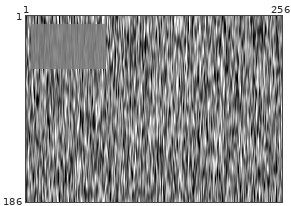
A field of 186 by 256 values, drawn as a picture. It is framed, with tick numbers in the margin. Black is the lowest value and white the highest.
Slope: none. Odd patch: calmer, in the top left. Calmest part: top left. Grain: streaks running down.
